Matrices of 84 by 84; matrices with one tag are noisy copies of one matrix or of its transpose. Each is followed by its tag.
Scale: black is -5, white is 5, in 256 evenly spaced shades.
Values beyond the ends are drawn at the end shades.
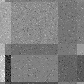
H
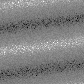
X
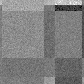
H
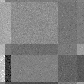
H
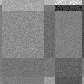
H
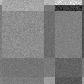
H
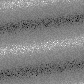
X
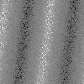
X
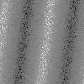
X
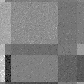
H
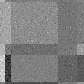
H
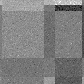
H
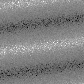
X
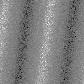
X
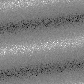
X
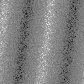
X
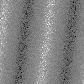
X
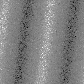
X
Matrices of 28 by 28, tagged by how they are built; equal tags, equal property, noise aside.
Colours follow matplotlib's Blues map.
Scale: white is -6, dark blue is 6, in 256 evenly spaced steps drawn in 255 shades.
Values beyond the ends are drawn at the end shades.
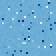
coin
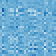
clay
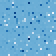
coin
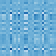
clay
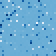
coin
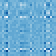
clay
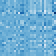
clay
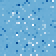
coin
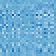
clay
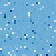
coin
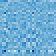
clay
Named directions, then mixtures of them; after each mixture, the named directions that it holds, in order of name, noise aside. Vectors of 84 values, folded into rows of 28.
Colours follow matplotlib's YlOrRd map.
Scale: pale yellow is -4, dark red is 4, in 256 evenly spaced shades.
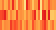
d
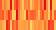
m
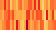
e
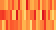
d, m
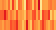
d, e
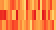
d, m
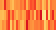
d, e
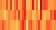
d, e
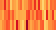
e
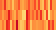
e, m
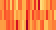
d, e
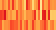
d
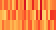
d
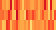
m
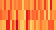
e, m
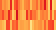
m
